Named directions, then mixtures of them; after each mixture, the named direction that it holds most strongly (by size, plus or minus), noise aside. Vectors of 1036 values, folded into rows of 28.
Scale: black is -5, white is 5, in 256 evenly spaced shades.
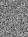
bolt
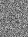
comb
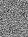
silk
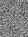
silk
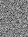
comb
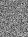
bolt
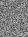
bolt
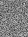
bolt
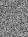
bolt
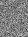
bolt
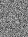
comb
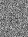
comb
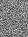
silk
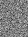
comb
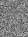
bolt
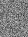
comb
